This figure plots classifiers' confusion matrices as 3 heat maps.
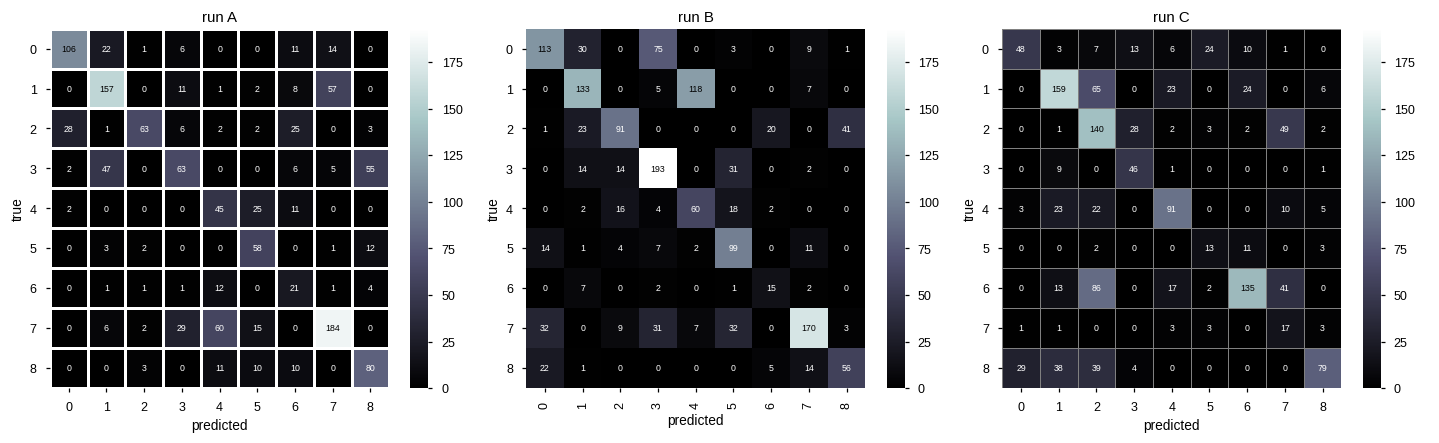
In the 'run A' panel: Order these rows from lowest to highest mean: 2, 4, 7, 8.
4, 8, 2, 7
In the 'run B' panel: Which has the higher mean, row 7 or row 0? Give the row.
7
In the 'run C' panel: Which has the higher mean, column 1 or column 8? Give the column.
1
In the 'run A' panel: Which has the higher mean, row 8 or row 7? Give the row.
7
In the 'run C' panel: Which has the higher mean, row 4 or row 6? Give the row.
6
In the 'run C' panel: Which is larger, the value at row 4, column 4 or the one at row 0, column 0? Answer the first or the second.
the first
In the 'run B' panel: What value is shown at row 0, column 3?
75
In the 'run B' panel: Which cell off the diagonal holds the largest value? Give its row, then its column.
1, 4
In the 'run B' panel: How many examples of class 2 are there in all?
176
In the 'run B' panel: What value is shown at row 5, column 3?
7
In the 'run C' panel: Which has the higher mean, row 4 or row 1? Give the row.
1
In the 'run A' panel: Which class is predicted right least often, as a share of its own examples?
3
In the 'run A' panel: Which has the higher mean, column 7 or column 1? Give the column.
7
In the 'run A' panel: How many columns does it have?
9
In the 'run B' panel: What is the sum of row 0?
231
